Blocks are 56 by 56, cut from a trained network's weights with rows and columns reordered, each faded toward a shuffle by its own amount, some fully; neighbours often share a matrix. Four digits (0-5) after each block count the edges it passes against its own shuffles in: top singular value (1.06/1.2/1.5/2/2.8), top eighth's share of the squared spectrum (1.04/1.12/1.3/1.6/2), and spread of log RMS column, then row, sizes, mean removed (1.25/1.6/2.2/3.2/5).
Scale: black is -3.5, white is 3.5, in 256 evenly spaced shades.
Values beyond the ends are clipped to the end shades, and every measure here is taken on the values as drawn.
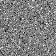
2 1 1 0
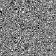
3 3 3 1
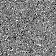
0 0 0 0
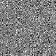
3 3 2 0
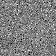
0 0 0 0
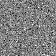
1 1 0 0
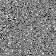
0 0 0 0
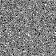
1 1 0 0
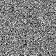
1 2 0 0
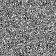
0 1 0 0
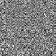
3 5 2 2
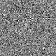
2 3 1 1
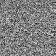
2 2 0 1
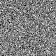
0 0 0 0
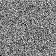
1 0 0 0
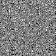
2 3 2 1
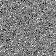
0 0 0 0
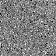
2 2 1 0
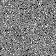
0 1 0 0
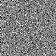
2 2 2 0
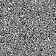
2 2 0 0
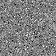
1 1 0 0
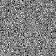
2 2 2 0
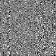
3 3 3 1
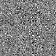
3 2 2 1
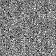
1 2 0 0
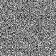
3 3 0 0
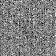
2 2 0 1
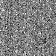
2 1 0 0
